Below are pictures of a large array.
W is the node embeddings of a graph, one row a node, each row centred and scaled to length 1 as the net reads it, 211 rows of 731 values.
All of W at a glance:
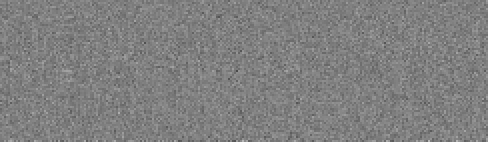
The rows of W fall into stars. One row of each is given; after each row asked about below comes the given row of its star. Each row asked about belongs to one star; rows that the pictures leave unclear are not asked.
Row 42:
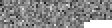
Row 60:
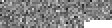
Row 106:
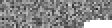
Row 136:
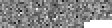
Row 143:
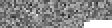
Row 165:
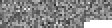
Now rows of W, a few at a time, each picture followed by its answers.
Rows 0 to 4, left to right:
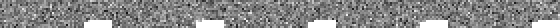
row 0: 42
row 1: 60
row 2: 106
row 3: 165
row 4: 136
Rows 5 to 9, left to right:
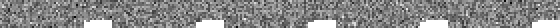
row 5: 60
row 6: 42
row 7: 106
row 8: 165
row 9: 136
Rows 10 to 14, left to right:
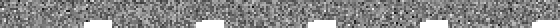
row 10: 143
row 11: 165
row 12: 143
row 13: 136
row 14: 42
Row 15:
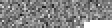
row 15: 60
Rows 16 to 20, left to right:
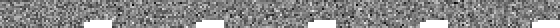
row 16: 106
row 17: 42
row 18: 42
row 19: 42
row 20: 165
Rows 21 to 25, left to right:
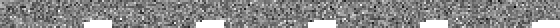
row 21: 60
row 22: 106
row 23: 143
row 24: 106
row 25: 106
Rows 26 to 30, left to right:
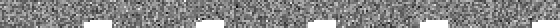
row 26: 106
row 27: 165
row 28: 106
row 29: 60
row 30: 136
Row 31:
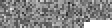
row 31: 143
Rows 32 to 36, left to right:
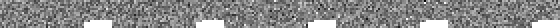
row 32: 136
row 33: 60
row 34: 143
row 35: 42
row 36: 106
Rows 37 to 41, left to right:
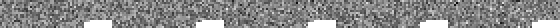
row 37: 136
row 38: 42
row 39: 143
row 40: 136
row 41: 165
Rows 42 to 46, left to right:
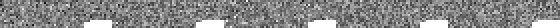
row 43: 165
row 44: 60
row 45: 165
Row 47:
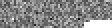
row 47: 143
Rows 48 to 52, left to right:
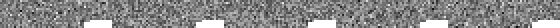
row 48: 136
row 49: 60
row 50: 42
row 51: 42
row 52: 165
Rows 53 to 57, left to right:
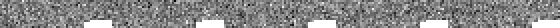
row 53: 60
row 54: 136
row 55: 143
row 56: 136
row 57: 60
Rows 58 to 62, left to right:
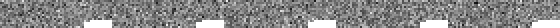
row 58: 60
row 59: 42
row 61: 136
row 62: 165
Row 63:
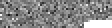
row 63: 143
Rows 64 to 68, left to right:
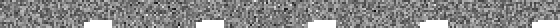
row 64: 42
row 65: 42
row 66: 42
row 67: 60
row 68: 136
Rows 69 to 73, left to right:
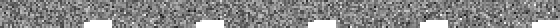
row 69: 42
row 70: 42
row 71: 143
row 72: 106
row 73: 143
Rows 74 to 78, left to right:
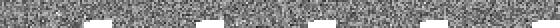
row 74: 106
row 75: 42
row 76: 60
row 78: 143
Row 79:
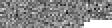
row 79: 143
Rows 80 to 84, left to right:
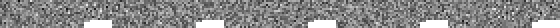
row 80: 143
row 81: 106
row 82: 136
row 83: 42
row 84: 136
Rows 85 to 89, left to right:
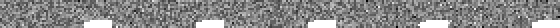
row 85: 165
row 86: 136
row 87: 136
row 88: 136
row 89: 60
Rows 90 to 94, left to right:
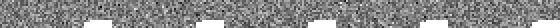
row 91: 42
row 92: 106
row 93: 106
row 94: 143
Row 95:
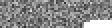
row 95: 106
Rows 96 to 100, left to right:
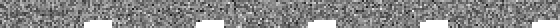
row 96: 143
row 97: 143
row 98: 106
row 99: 136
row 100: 136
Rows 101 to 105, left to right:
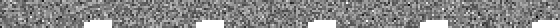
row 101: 106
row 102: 42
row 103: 42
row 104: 106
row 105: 106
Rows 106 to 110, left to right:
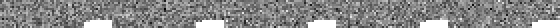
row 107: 106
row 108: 106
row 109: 106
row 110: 143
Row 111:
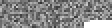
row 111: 165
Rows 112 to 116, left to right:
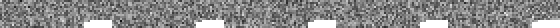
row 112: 60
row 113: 106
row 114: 136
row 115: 60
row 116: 165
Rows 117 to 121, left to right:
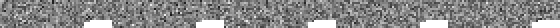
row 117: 106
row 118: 143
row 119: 106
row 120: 136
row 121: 106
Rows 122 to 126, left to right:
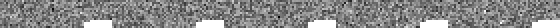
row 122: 60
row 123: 143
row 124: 136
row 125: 165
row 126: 106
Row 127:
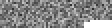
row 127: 60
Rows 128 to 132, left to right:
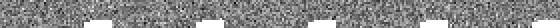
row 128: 42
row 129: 106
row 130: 106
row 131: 42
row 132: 165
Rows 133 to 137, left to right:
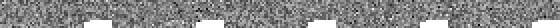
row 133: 42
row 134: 143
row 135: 42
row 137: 143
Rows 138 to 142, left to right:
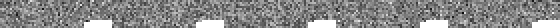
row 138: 143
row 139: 165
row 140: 106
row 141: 106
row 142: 60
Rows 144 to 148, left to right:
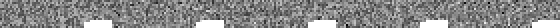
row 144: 60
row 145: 42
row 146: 60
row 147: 60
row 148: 165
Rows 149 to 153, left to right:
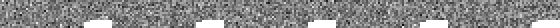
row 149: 165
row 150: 106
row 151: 42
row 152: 42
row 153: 165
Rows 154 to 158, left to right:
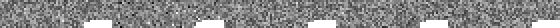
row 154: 60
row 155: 165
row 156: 165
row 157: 106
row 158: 143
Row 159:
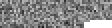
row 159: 60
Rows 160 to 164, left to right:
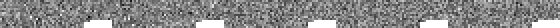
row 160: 106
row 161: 143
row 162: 143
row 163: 136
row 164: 143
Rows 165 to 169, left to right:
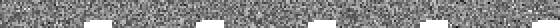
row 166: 143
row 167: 42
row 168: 143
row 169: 165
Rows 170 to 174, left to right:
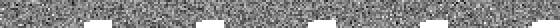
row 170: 143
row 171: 136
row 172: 143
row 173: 136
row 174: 165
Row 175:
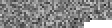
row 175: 106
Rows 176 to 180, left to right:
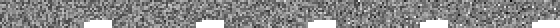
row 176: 165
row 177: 42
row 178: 165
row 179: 60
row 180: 136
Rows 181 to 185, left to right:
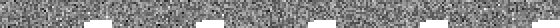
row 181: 165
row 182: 136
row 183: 165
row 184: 143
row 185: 136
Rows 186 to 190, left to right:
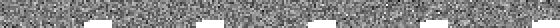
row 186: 42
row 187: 143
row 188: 165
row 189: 136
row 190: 60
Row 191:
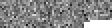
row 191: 42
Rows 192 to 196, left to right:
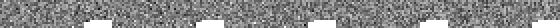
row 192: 42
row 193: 42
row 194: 136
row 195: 106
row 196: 136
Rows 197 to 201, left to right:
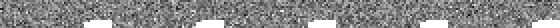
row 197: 106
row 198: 165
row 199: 60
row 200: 106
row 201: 60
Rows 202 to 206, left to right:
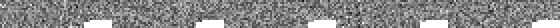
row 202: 165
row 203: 106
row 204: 165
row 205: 60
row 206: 165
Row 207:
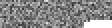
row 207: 106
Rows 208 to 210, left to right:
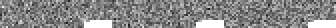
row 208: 60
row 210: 143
